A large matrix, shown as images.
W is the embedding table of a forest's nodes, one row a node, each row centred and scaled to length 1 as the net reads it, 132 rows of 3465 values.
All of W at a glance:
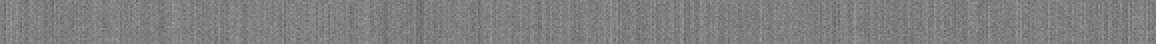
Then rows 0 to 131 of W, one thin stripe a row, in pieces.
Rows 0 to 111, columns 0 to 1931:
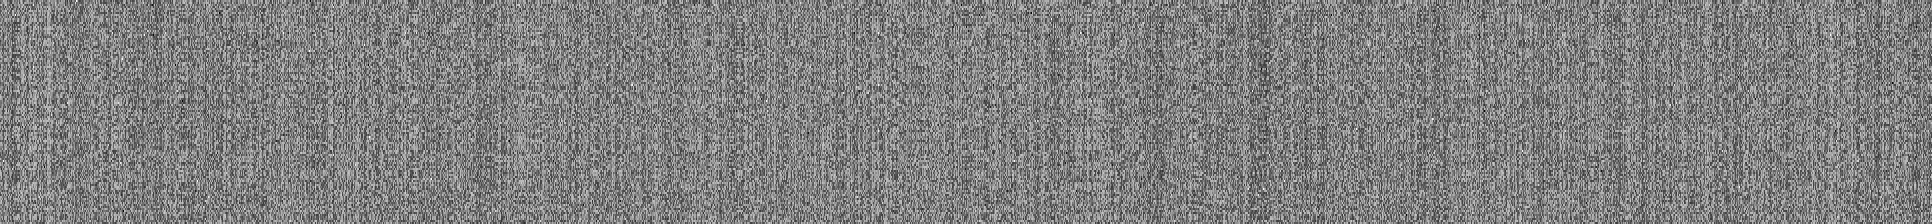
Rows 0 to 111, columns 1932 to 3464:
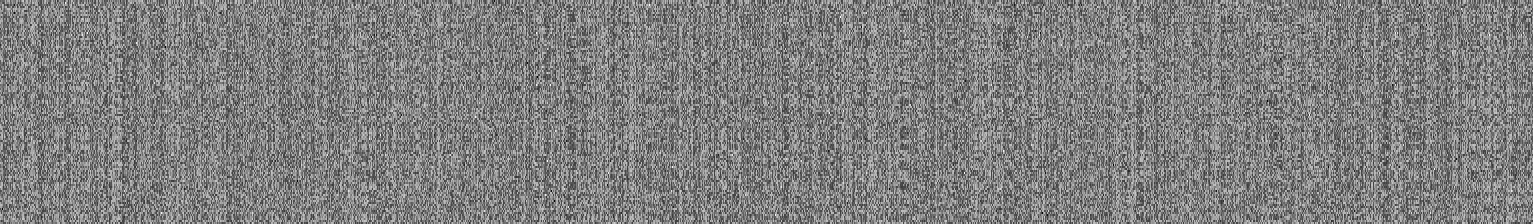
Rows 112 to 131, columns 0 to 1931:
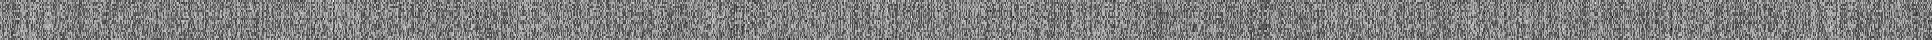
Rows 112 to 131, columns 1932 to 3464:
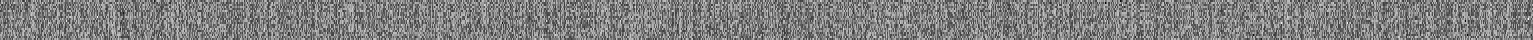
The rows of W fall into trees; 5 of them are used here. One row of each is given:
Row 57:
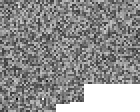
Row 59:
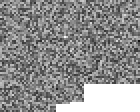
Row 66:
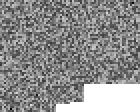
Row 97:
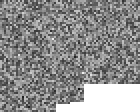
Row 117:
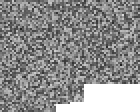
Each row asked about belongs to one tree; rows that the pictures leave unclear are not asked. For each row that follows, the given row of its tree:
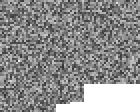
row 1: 59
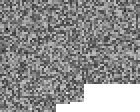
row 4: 117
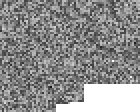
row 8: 57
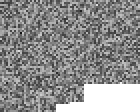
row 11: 57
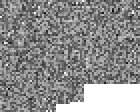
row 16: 97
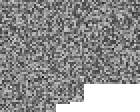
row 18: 117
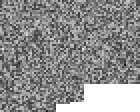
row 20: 97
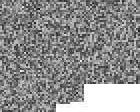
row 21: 97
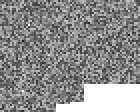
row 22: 97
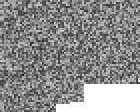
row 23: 66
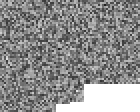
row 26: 66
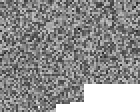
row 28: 57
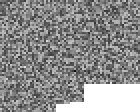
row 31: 59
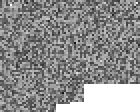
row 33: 97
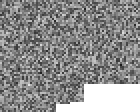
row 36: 97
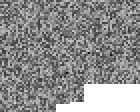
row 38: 57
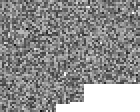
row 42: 97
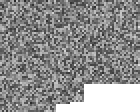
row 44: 117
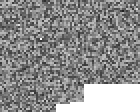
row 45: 66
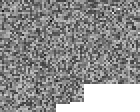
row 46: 97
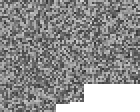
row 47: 57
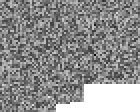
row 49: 66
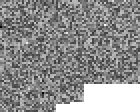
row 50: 66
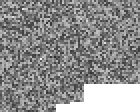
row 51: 66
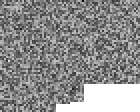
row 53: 97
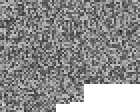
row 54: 66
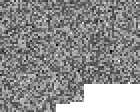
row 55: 117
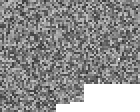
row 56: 66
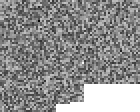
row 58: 66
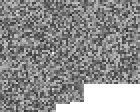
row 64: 66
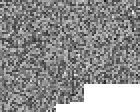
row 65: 97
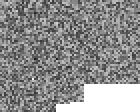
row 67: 66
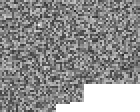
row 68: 66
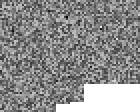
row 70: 97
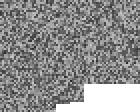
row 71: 57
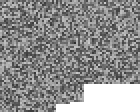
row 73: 66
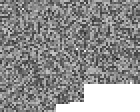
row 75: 57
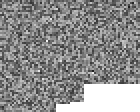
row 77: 97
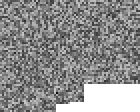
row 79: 57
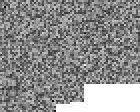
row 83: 59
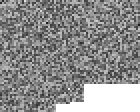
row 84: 66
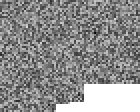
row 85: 57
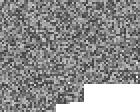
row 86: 57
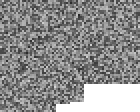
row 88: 117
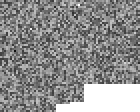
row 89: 57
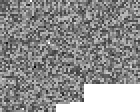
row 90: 59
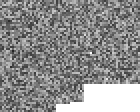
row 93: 66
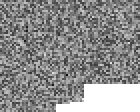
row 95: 117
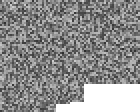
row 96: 59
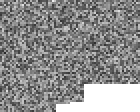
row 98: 117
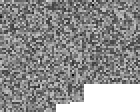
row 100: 117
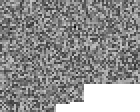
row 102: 66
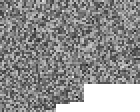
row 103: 57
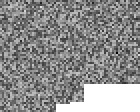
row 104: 97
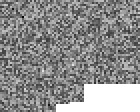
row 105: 57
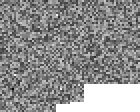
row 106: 117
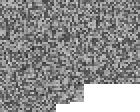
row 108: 66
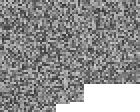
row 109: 66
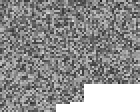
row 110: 117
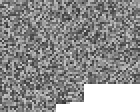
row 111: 57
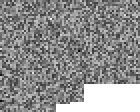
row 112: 97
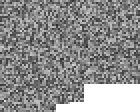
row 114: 57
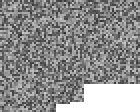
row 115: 97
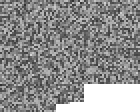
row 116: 57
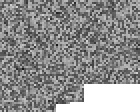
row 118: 57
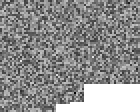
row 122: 57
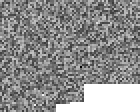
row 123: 57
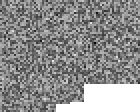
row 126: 59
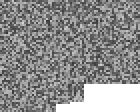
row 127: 117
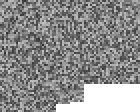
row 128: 66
